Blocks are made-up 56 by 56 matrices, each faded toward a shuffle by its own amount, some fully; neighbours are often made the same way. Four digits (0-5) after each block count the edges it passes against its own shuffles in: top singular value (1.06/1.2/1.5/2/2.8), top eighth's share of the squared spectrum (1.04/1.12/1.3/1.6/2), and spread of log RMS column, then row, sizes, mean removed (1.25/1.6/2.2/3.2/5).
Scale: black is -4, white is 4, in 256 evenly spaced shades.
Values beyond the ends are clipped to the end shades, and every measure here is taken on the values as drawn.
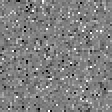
1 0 0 0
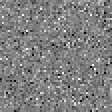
2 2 1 0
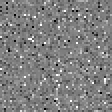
0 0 1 0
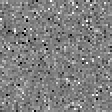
0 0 0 0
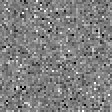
1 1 0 0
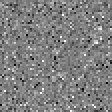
2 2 0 0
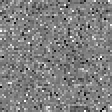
2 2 0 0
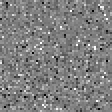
2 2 0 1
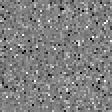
1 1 0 0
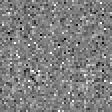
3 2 1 0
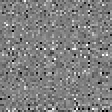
4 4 2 2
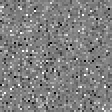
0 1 0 0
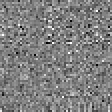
4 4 2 2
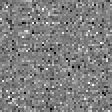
3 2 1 1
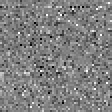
2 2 0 1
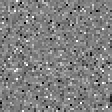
0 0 0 0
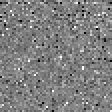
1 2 0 1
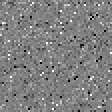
0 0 0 0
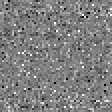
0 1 0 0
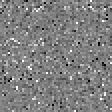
1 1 0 1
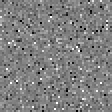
0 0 0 0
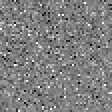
0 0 0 0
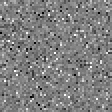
0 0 0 0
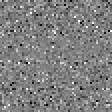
1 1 0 2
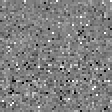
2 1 0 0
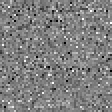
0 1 0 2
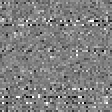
2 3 0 3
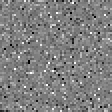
0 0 0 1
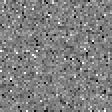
0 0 0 0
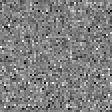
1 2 0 2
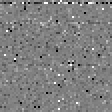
3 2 0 1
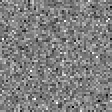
2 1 0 0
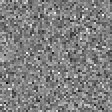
2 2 0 0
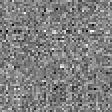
3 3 1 2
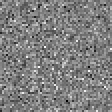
1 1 0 0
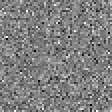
2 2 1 0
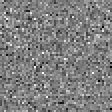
2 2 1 0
